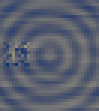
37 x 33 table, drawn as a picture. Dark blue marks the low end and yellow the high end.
Odd rows or columns: none. Odd patch: rougher, in the middle left. Roughest part: middle left. Rings: centred on the centre.
